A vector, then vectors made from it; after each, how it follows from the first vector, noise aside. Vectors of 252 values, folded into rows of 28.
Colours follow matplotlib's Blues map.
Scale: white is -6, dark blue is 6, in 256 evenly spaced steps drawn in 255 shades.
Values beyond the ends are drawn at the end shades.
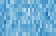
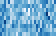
scaled up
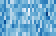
scaled up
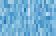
sign-scrambled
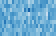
sign-scrambled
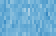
shrunk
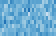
sign-scrambled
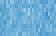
shrunk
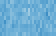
shrunk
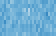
shrunk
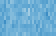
shrunk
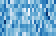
scaled up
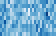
scaled up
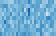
sign-scrambled
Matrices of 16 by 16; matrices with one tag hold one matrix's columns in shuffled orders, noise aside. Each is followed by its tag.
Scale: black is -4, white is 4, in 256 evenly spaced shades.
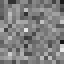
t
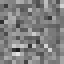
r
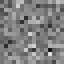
r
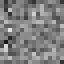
t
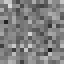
r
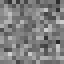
t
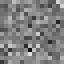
r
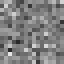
r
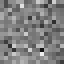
r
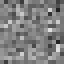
t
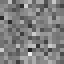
r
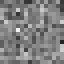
t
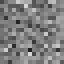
r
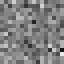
r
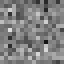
t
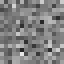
r
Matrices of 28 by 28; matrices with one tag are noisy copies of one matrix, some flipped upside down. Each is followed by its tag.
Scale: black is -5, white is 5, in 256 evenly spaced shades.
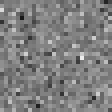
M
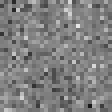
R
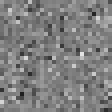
M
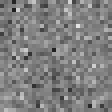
R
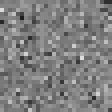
M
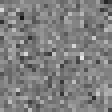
M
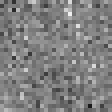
R
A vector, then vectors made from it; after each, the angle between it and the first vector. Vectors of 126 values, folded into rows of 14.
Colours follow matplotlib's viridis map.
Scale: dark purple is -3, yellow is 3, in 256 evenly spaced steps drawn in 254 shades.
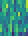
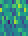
orthogonal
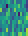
nearly opposite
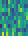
partly opposed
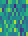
orthogonal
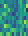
orthogonal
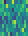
orthogonal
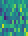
orthogonal
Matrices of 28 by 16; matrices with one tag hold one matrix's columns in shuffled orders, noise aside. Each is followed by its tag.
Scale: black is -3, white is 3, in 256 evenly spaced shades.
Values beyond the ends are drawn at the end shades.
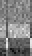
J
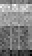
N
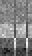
J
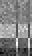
J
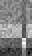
J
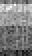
N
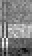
J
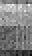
N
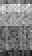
N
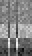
J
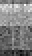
N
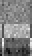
J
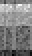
N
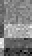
J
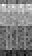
N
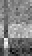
J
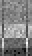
J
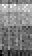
N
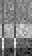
J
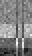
J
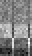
J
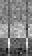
J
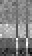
J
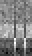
J
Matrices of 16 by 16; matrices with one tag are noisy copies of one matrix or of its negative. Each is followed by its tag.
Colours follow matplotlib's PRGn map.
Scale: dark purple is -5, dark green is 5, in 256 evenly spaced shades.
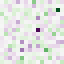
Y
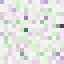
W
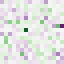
W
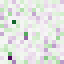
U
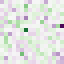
W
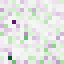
U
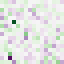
U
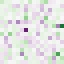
W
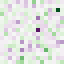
Y
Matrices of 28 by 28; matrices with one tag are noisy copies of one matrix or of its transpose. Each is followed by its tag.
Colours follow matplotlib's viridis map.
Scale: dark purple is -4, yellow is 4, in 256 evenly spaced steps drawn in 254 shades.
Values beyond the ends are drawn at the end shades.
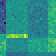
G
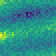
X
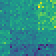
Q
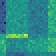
G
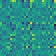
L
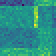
G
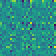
L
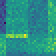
G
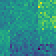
Q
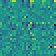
L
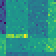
G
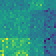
Q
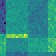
G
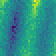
X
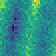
X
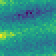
X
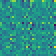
L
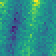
X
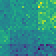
Q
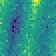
X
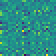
L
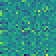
L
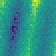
X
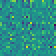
L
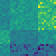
Q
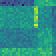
G
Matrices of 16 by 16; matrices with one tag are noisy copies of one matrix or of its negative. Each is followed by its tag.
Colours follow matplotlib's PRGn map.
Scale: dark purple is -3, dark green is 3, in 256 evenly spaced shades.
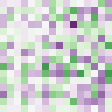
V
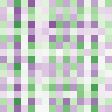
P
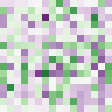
V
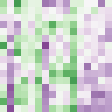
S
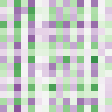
P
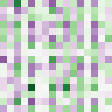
P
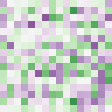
V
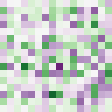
V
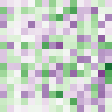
V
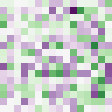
V
